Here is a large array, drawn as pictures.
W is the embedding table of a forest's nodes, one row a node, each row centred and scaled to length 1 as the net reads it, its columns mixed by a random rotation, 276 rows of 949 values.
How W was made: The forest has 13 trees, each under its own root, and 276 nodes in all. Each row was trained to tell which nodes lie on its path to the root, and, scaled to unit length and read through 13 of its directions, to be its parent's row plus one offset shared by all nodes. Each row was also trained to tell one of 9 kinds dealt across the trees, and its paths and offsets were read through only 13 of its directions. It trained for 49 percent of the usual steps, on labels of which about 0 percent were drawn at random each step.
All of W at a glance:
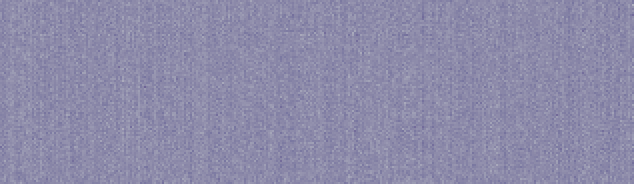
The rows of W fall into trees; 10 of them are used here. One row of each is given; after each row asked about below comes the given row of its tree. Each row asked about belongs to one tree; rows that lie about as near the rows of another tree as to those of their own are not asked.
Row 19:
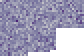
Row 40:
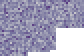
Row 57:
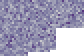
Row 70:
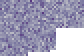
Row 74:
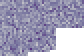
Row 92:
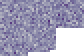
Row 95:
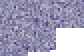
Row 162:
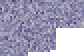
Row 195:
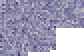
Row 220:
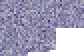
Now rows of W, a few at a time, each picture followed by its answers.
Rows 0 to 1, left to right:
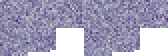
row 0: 19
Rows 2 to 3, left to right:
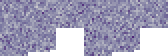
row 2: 220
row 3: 40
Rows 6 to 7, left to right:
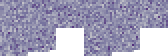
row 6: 74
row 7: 95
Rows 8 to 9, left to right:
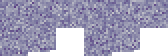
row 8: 40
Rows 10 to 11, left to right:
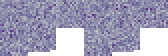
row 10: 40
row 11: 95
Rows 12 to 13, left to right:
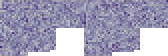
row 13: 95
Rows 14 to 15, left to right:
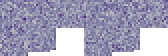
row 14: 57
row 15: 95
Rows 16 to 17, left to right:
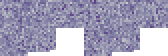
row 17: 40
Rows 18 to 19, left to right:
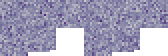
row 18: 57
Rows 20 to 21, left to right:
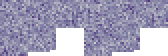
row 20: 40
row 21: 57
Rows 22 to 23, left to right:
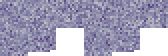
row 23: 74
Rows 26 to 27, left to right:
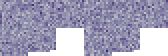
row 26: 95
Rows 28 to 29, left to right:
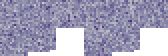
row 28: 57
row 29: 95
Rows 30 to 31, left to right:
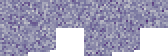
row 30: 95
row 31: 162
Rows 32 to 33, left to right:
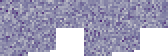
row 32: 162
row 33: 40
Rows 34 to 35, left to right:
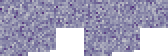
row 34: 162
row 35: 40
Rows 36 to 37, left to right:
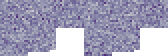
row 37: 162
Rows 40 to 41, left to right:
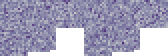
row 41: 57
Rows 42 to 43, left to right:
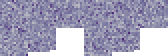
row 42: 162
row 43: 70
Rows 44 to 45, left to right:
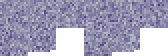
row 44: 40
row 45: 95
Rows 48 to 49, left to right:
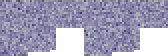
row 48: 40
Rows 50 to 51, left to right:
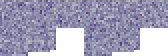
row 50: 57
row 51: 162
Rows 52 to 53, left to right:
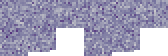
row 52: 57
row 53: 40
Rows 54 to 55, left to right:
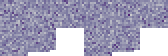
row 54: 162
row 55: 40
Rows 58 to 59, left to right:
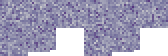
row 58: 162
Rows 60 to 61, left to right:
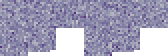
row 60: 92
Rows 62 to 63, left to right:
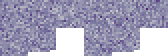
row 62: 40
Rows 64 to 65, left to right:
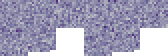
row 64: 57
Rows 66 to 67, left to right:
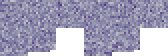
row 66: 70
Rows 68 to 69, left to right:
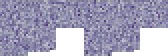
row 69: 40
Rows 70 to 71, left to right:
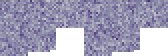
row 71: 57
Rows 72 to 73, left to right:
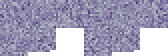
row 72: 95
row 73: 19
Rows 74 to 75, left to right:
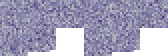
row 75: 19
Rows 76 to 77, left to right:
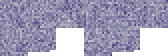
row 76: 95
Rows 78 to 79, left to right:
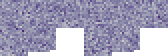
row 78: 162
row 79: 19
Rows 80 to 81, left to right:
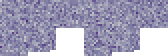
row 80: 92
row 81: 92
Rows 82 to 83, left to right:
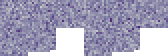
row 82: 162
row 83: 95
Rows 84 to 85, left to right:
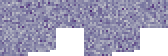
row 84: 95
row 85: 195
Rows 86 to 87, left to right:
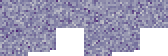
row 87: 162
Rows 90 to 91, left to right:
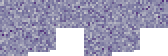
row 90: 40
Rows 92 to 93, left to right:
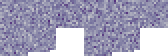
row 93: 162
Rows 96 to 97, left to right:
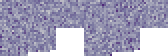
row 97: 70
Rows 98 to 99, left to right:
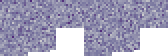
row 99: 95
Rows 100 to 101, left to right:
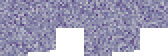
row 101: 19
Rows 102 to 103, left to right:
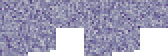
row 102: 40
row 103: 95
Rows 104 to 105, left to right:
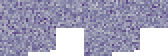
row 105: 162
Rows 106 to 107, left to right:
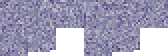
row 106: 19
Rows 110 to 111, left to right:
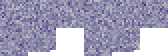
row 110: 162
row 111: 70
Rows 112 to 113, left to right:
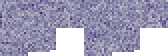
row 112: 95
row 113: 57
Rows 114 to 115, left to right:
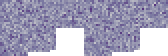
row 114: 40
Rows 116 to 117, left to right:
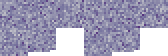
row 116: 74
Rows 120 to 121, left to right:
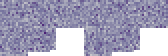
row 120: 70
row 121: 74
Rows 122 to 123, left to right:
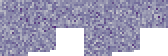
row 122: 95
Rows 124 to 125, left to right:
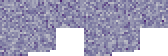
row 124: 162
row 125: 57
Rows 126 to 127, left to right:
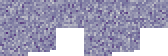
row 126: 162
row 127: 162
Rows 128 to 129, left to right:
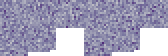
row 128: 70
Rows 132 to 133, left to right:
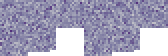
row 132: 40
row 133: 19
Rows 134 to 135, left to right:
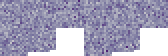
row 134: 95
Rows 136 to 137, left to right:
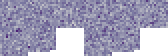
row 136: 57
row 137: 57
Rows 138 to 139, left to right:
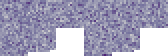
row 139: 195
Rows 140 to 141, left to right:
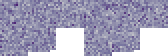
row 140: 70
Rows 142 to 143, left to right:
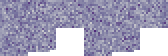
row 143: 40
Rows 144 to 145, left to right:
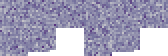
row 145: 57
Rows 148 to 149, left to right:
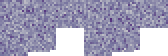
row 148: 40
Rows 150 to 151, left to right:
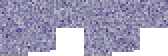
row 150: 57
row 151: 195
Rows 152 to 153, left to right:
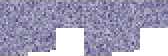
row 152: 70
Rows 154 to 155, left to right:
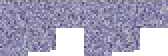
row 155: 92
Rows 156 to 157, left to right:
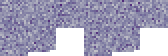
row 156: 162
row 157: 162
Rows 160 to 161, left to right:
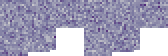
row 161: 195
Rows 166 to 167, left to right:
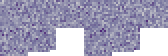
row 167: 57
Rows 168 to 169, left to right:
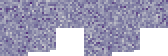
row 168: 95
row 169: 95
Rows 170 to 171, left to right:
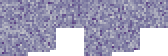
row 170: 95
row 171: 74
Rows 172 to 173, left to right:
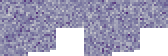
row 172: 57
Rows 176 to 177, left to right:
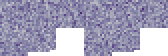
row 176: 95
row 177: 74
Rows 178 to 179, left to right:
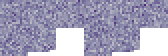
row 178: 95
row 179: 57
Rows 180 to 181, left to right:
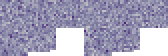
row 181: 220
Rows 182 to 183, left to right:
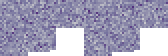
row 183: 195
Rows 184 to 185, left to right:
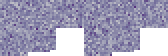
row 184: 74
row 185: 57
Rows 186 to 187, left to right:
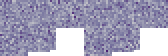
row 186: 70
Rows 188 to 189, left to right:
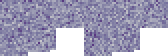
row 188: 57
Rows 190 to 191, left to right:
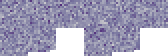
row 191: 57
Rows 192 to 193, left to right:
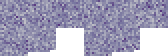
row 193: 95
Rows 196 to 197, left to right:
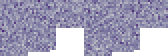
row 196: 40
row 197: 162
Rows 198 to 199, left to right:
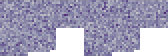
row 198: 162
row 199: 40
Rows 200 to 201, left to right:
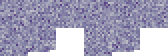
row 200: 220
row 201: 40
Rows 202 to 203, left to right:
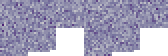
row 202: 40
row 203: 162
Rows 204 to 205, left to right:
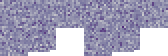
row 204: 220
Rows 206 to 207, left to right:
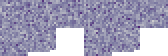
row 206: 95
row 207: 95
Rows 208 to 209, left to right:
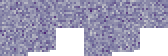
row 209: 95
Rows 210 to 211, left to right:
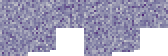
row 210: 74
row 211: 57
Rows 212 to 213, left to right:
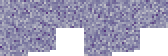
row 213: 57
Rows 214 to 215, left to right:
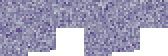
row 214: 57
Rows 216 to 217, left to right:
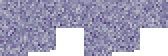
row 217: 40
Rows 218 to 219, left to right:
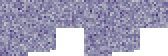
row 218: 40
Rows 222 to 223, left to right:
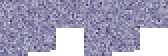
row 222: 57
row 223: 195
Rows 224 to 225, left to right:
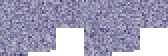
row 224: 162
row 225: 57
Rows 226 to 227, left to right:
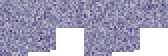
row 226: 40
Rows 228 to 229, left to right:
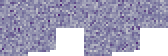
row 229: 162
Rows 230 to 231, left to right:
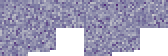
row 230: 74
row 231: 19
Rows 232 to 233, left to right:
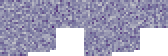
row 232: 162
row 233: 74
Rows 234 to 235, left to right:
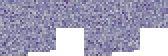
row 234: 162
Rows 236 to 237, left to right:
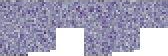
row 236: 70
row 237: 95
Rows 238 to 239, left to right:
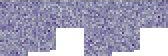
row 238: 70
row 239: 95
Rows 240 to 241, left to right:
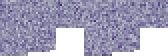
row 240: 70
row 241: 195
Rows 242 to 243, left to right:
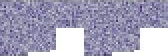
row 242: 40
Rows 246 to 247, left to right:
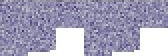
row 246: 195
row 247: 162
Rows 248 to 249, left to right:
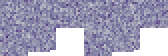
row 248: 92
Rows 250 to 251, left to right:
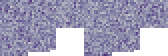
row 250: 195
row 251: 162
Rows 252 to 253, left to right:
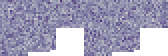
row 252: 57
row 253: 40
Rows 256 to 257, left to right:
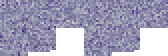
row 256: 195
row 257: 74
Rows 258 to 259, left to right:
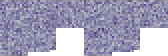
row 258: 162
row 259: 57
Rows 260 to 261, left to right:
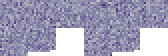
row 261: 70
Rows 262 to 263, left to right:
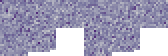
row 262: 57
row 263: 40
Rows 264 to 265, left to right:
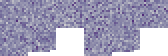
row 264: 70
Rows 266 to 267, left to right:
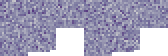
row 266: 70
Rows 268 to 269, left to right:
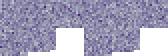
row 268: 74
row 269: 19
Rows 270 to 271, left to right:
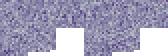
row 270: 19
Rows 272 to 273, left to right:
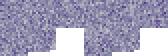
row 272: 70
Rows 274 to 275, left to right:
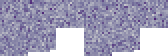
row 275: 95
